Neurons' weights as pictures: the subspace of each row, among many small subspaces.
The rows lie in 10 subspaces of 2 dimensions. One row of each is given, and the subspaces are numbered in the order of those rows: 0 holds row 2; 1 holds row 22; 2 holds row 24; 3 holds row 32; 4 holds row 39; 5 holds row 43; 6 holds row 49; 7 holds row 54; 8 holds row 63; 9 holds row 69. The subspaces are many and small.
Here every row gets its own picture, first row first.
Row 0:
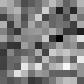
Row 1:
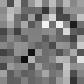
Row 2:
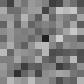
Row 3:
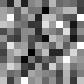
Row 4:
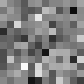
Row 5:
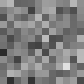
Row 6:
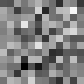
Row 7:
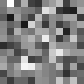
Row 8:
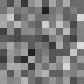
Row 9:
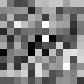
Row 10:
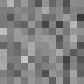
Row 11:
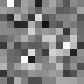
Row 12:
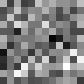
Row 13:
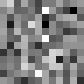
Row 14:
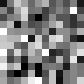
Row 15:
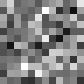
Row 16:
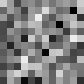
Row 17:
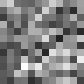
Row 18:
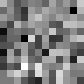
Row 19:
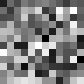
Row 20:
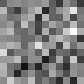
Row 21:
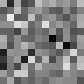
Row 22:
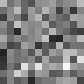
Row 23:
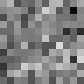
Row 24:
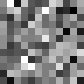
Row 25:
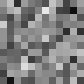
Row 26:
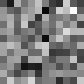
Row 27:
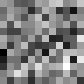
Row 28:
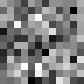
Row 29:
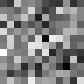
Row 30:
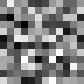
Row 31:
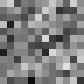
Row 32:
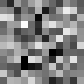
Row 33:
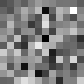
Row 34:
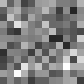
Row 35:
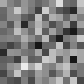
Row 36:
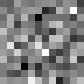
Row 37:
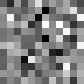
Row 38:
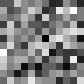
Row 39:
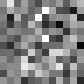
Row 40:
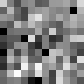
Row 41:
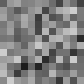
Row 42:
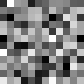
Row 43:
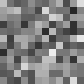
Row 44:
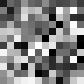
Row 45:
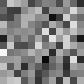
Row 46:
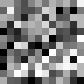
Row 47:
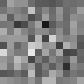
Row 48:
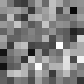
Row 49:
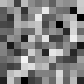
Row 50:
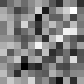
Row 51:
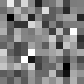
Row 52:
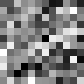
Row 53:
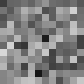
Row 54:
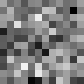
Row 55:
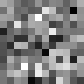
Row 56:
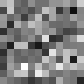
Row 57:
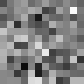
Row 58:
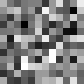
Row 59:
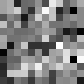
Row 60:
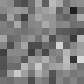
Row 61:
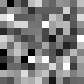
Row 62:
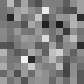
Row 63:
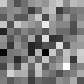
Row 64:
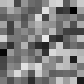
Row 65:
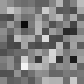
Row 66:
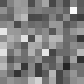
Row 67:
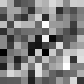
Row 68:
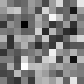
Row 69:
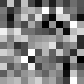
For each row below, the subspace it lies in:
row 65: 5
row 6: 3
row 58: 5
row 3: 6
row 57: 7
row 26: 0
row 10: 4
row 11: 1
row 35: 3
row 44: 9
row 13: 9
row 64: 0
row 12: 1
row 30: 5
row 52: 0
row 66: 6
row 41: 3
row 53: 9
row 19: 9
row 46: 4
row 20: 3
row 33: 9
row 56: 4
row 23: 2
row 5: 8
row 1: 9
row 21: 1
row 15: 4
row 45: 5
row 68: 5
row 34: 1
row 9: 8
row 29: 8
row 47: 8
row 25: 2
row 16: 6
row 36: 7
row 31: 8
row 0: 1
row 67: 8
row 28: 7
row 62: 4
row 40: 6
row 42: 5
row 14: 6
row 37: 4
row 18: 6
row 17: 1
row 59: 2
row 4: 7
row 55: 7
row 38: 0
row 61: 3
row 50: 3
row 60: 2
